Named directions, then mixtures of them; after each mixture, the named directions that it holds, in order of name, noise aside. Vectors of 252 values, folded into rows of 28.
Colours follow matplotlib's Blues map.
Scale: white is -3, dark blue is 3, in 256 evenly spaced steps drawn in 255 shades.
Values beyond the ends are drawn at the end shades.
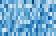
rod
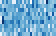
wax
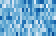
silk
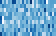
wax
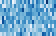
silk, wax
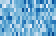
silk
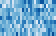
silk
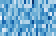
rod, wax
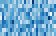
rod, wax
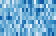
silk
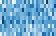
silk, wax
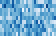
silk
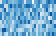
rod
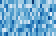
rod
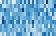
silk, wax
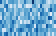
rod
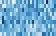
silk, wax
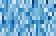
rod, wax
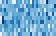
wax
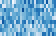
silk, wax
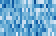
silk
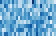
rod, silk
